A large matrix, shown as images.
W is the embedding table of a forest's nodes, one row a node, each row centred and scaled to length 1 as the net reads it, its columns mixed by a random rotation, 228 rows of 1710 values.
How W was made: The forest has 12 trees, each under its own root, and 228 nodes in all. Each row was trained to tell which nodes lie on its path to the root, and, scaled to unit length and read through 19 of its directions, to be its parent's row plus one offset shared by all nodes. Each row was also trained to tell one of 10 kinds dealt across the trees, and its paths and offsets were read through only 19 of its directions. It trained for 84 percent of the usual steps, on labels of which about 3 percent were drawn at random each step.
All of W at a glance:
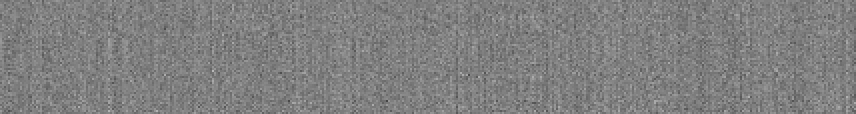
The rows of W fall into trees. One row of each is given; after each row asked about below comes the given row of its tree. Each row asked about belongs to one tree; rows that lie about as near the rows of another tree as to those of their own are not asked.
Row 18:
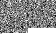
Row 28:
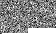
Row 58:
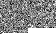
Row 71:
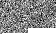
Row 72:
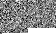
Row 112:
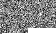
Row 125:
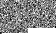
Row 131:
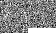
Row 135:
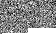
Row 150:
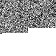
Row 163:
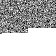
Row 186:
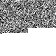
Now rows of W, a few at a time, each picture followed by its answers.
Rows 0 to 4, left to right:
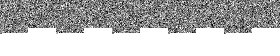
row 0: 72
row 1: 131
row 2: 163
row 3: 125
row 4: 163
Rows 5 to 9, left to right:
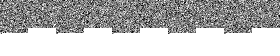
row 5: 72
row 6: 18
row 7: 150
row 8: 58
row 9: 18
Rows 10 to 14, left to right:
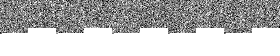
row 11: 125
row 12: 135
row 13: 58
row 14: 125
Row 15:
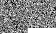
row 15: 18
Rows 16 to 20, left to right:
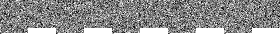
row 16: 112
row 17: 163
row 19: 71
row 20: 18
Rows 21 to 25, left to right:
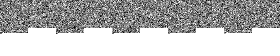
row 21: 163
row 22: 58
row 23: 58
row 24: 135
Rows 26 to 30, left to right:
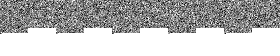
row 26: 58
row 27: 135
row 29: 131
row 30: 186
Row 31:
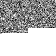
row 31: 131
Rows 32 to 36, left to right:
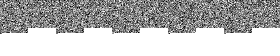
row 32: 125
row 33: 131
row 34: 125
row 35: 186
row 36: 125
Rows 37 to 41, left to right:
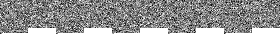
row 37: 163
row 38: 125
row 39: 72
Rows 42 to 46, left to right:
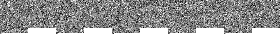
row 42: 18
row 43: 18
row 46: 28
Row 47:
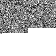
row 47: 131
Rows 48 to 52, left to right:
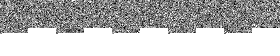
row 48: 131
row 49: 72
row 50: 135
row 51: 125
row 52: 58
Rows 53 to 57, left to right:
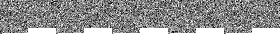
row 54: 125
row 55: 125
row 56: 28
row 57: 72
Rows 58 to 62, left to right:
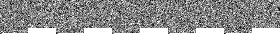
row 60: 135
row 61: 18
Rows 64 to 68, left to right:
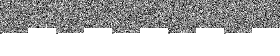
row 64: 163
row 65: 72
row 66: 163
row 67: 18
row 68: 18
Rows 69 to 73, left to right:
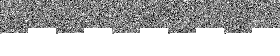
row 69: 18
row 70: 72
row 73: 72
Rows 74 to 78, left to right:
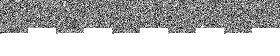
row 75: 18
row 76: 163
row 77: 18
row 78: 112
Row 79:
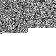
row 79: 186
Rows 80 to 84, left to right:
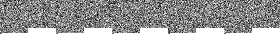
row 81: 150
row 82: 163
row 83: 186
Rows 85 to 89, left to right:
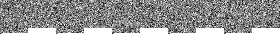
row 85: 71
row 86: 163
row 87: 71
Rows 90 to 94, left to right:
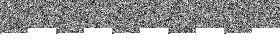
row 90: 18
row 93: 58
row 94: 135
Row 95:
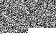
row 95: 135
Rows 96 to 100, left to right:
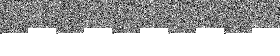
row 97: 72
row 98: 131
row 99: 131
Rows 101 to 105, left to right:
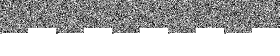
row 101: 28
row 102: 150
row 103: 112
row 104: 135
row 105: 186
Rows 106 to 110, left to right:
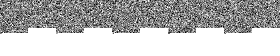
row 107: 135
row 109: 58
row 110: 135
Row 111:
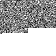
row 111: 71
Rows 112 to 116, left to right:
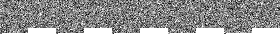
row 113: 131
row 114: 186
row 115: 71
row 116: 71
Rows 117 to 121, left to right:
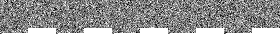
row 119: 125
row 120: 18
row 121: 150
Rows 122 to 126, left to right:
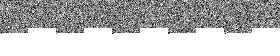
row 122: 131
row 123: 131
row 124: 58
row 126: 186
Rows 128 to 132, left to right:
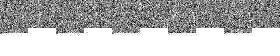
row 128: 18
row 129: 163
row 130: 112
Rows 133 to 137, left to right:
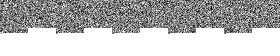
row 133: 72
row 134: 131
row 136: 135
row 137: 186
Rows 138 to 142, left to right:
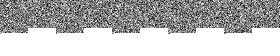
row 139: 125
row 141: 135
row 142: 125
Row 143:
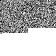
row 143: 186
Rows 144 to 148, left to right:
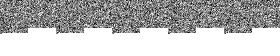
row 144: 58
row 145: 58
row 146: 112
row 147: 163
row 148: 186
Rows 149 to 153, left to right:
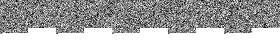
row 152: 125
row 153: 112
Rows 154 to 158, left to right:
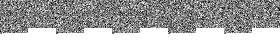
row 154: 186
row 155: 163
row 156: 135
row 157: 150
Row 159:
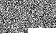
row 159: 125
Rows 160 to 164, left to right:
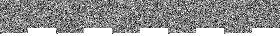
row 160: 135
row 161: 72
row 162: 163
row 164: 72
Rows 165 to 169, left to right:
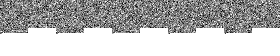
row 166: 135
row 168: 186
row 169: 131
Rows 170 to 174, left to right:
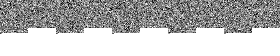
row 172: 135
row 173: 131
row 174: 131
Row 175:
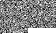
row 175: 71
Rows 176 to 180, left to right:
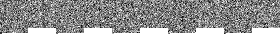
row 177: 135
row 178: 131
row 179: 72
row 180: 58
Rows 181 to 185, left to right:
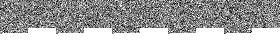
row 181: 135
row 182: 71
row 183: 71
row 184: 131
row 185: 71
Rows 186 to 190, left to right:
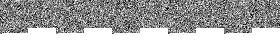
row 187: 18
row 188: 18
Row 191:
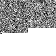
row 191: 72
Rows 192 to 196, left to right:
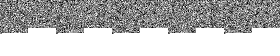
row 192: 58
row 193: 18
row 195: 163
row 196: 163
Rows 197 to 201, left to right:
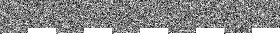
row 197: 135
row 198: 131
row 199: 112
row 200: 163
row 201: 58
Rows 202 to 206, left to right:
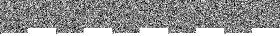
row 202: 163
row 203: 58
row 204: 112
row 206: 112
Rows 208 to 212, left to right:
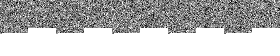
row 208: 131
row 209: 72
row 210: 28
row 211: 71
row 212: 163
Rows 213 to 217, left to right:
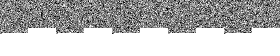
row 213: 18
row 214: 18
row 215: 163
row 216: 18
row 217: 163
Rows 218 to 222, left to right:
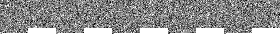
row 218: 131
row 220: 58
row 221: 18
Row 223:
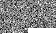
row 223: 71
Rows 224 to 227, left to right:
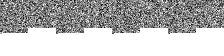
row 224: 72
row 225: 72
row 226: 163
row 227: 186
